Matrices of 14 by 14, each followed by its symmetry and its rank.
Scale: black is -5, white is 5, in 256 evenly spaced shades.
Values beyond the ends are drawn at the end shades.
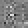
neither, rank three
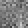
neither, rank three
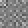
symmetric, rank three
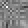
symmetric, rank three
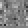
neither, rank three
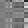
neither, rank one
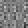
neither, rank three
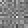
symmetric, rank three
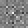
symmetric, rank three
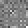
symmetric, rank three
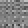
neither, rank three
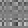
neither, rank one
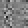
neither, rank three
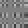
neither, rank one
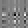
neither, rank one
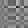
neither, rank one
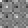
symmetric, rank three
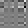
neither, rank one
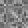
symmetric, rank three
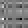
neither, rank one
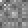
symmetric, rank three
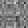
neither, rank three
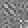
symmetric, rank three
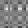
neither, rank one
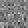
neither, rank three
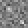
symmetric, rank three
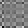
neither, rank one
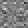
neither, rank three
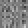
neither, rank three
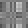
neither, rank one
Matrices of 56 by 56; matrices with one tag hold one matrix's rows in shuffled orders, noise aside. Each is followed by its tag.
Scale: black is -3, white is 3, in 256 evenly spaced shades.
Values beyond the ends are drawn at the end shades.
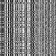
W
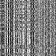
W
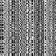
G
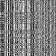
W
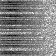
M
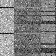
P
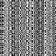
G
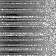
M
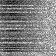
M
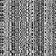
G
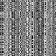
G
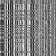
W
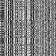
W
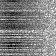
M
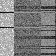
P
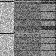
P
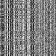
W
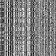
W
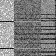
P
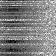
M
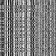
W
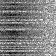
M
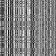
W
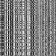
W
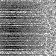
M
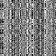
G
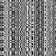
G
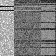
P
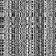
G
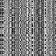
G
